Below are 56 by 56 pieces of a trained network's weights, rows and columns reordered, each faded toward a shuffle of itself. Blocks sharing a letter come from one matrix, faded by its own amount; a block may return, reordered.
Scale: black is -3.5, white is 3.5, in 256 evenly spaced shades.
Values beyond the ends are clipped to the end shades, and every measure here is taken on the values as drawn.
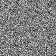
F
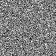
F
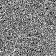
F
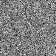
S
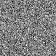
S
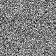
F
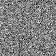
S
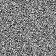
F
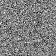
F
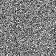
F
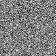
S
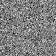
F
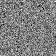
S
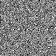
F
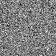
S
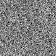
F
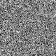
S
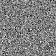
F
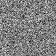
S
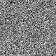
F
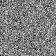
S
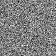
S
